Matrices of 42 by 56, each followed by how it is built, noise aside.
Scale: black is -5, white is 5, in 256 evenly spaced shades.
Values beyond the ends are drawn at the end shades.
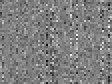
uneven columns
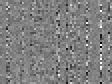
uneven columns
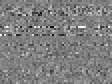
uneven rows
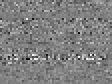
uneven rows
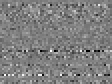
uneven rows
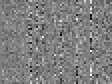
uneven columns
